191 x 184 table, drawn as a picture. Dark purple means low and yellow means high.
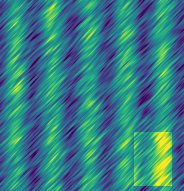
Histogram: bell-shaped. Slope: none. Stripes: upright, repeating 5 times. Ninth with the highest average: bottom right. Odd patch: higher, in the bottom right.
